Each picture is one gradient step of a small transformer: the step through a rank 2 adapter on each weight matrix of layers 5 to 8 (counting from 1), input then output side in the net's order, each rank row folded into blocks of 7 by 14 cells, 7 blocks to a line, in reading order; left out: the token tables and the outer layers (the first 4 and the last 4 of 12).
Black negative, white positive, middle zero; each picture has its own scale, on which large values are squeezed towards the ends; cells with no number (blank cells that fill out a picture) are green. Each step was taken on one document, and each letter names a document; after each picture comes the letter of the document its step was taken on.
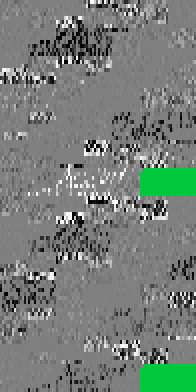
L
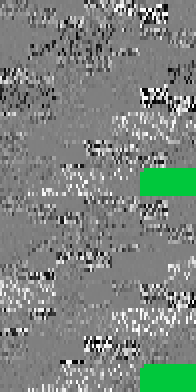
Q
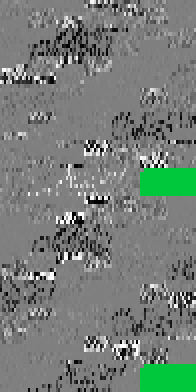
L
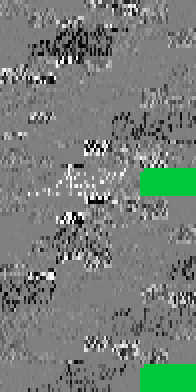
L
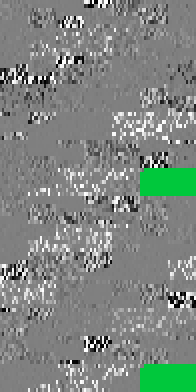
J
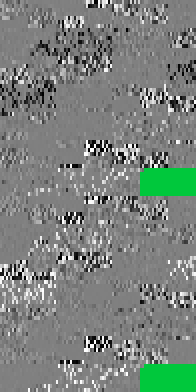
J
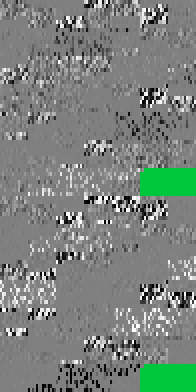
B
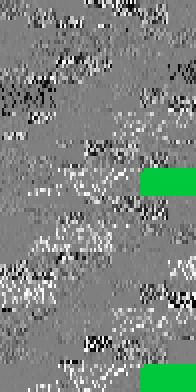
J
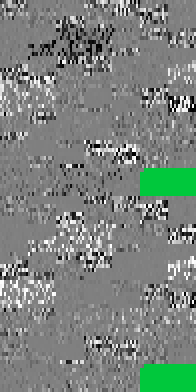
Q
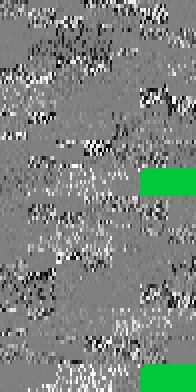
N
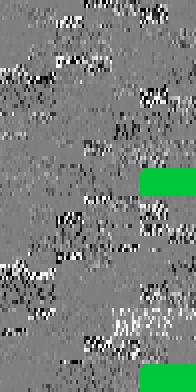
N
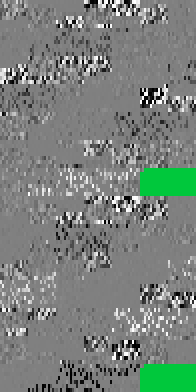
B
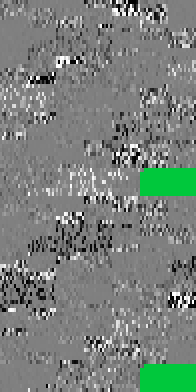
N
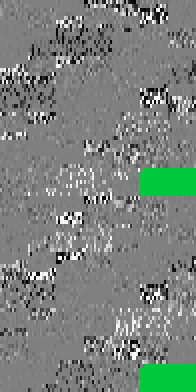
N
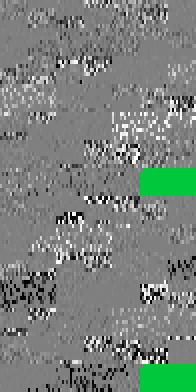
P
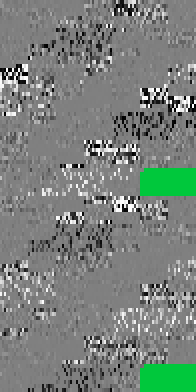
Q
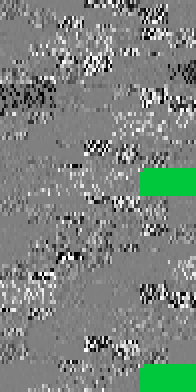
J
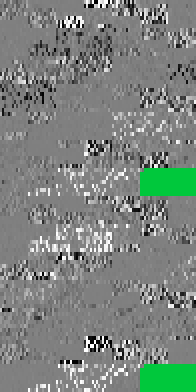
J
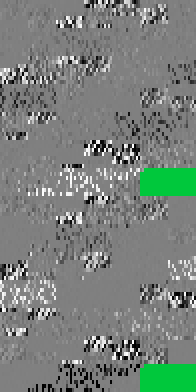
B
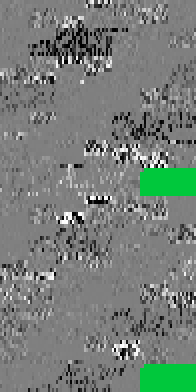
L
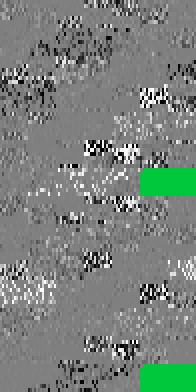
J
